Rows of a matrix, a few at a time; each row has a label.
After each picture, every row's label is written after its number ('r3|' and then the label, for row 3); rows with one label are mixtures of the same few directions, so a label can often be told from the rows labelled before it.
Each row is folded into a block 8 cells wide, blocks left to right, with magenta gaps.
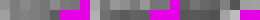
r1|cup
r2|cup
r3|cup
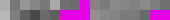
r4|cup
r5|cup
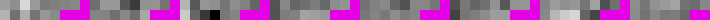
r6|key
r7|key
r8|cup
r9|cup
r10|key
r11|cup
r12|cup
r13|key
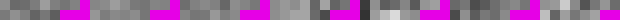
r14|key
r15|key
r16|key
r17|cup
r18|cup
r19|key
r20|key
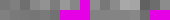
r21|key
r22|key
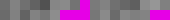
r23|key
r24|key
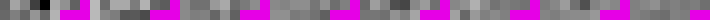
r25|key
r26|cup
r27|key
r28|cup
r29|key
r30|key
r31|key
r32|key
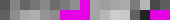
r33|cup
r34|cup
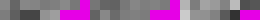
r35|cup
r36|key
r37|cup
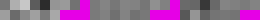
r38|key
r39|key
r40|key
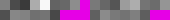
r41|key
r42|key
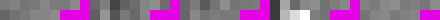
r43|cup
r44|key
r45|key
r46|cup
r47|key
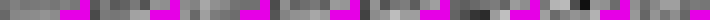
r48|cup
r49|cup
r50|key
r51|cup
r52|cup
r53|cup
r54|key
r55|key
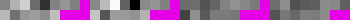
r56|key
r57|key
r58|key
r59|key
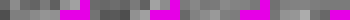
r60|cup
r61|cup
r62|cup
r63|cup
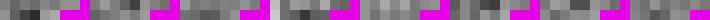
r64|cup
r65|key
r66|cup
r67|cup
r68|key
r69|key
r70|key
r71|cup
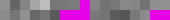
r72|key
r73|cup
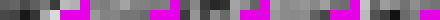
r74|cup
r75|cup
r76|key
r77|cup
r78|cup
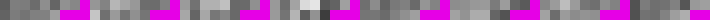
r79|cup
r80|key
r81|key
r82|key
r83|cup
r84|cup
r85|key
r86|cup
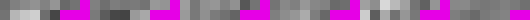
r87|cup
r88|cup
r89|cup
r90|cup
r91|key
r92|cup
